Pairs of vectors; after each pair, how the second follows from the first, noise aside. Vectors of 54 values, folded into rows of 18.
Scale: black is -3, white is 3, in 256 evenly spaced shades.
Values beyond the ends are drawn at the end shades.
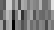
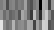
reversed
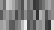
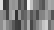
reversed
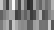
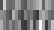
reversed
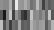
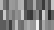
reversed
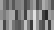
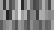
reversed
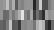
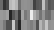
reversed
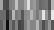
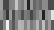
sign-scrambled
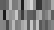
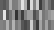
sign-scrambled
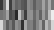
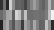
sign-scrambled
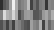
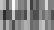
sign-scrambled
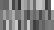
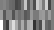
reversed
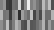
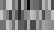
sign-scrambled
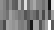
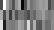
reversed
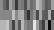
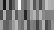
reversed
